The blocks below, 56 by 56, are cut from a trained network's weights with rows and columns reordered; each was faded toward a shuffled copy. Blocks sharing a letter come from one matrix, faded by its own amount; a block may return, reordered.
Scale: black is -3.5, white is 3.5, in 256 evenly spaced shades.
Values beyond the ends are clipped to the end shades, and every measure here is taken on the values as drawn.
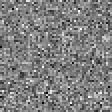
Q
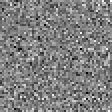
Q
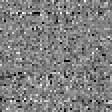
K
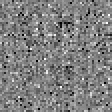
K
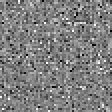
K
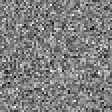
Q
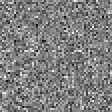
Q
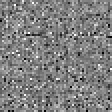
K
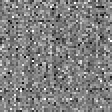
K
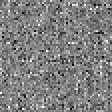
K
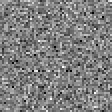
Q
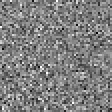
Q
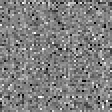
K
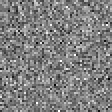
Q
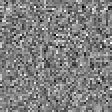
Q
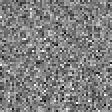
Q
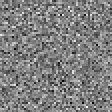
Q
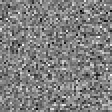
Q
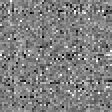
K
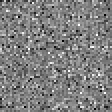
K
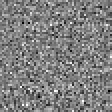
Q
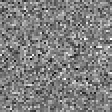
Q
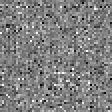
K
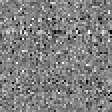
K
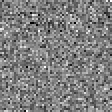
Q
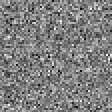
Q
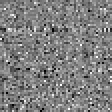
K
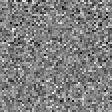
Q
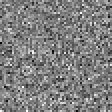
Q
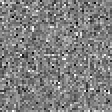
K
